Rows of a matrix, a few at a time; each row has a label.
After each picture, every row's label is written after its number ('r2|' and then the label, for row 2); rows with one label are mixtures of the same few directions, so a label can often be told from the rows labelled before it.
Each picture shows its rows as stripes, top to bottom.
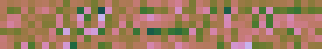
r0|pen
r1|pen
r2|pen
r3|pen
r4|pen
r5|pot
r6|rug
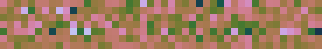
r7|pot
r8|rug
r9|pen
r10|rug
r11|pot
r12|pot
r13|rug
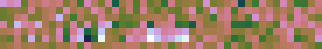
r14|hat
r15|pen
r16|rug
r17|rug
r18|pen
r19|pen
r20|pot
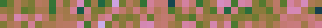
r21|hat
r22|pot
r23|rug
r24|pen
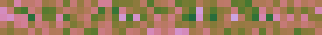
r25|rug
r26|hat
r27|pen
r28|rug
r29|pen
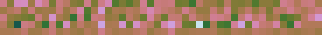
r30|rug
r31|pen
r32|pot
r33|hat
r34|hat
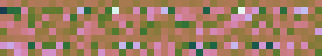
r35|hat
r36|hat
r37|rug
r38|pen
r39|pot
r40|pot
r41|pen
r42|hat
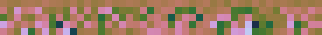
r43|pen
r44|rug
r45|hat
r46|rug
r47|rug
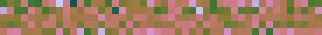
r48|rug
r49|hat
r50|hat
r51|pen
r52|pen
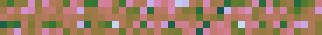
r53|pen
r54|pot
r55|pot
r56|hat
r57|hat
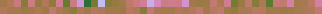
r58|pen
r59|pot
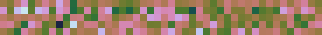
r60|rug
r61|rug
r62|pen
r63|rug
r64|hat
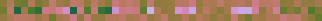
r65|rug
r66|rug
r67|pot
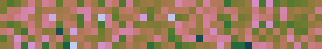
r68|pen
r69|pot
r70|hat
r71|pen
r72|rug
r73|hat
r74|rug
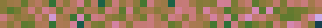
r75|hat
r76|pen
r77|pot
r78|pot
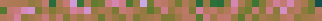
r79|pot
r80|pot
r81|hat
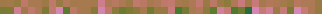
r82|hat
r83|rug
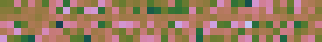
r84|rug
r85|pen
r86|rug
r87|rug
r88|hat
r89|pot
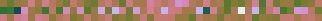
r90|pen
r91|hat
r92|rug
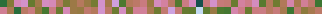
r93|hat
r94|hat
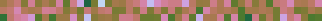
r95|pen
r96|hat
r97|pot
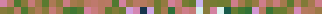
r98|hat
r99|pot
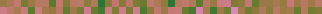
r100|hat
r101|pen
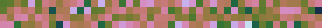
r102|pen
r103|pot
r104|rug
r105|rug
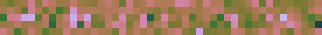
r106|pen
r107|rug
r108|pot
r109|pot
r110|hat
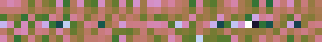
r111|pen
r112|pen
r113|rug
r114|rug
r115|rug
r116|hat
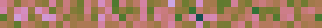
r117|hat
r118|rug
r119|hat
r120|hat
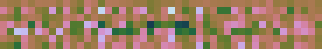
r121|pen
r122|hat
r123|hat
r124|pen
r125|rug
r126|hat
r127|hat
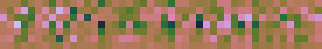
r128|hat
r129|rug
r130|pot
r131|hat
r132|hat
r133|rug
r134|rug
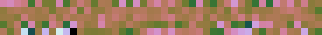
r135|pen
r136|pot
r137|hat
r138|rug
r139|rug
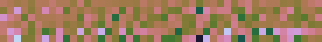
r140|pot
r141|hat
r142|hat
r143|pen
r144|pen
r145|hat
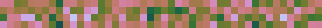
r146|rug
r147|pen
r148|pot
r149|rug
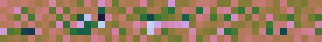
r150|hat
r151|hat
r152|pen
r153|pen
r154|pot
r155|pen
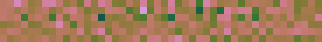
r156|hat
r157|pot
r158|hat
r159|rug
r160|pen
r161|pen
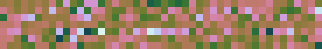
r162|pen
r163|pot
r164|pot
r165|hat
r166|pen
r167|rug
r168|pot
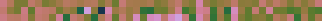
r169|hat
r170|pen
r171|pen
